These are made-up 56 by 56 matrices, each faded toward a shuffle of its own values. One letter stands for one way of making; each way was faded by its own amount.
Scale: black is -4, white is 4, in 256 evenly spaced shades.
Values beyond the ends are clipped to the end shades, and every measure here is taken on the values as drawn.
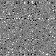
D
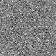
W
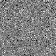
W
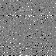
D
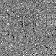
W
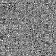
W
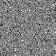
W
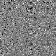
W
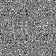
W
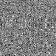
W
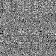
W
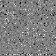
D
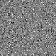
W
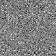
W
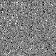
W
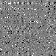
D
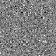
W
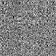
W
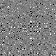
D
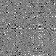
D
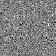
W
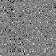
D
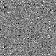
W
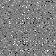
D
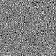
W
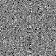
W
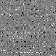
D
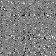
D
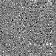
W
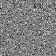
W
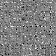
D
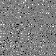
D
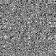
W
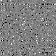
D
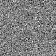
W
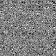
W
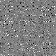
D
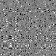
D
